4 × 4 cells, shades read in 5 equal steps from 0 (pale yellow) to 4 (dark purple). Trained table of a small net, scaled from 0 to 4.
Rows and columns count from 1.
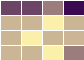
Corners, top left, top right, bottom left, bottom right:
3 4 1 2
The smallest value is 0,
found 3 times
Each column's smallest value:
1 0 0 1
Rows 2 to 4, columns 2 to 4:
1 0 1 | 0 1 1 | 1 0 2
